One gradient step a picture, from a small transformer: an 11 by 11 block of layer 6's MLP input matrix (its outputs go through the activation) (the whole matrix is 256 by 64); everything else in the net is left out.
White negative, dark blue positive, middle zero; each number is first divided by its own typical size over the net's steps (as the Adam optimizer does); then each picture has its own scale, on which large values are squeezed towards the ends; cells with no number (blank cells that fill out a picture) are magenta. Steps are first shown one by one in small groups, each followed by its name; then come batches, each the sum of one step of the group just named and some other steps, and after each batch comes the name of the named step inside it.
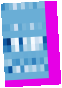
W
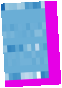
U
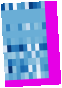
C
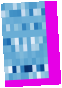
W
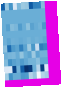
C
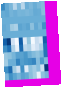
W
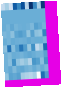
U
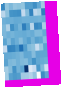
U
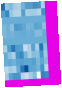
U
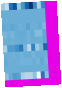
U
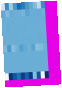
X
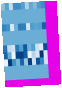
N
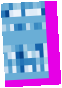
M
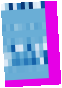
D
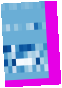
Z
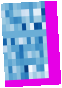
M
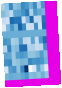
N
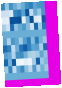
Z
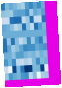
Z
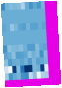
N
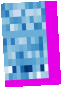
M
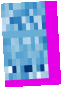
N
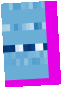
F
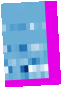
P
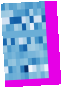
P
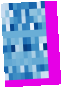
F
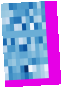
P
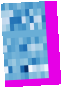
P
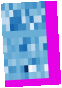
P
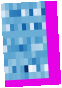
P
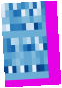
F
